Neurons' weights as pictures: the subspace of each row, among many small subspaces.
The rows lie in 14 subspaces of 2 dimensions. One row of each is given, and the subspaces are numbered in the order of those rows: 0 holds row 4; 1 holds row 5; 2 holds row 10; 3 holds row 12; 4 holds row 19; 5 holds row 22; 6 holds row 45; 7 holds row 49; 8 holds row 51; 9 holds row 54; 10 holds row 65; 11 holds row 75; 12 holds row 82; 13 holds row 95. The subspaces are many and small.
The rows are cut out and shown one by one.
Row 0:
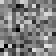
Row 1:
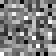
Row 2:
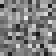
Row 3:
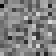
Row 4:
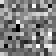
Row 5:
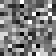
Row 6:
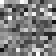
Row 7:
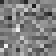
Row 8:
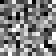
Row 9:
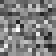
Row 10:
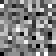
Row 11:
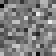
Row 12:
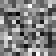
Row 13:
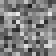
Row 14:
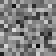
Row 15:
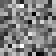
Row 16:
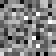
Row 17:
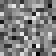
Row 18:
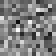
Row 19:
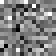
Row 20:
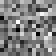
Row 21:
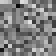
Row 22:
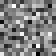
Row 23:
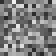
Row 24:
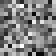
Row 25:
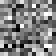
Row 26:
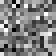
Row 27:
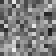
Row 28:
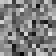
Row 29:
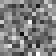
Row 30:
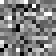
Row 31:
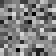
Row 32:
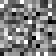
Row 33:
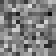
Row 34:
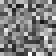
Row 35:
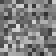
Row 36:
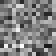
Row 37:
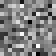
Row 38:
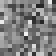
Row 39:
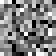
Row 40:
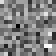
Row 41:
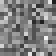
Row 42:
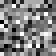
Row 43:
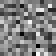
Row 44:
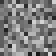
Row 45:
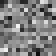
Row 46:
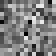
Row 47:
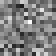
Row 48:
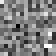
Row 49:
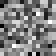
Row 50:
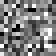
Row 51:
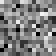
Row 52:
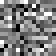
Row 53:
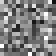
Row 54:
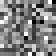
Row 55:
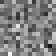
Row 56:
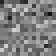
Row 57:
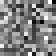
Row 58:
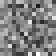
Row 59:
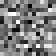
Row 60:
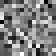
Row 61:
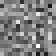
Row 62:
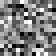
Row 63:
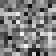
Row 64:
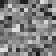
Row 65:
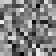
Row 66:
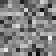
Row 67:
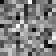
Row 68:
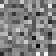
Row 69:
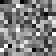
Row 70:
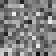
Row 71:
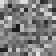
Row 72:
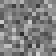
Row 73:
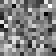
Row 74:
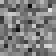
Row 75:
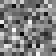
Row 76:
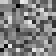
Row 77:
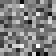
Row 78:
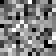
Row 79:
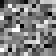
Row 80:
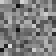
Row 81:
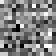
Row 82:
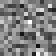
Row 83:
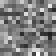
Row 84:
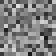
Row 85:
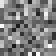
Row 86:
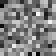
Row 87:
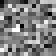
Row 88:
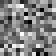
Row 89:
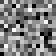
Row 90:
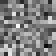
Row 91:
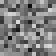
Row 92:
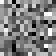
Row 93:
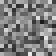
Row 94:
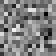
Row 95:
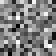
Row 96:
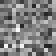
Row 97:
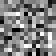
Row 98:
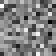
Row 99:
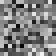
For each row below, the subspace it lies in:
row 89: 5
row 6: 3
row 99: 1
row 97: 6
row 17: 5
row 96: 0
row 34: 5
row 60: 10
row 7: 4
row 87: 6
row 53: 9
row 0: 12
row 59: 4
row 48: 2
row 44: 11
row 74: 4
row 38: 9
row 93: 5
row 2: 13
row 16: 13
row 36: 0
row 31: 4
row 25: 0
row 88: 12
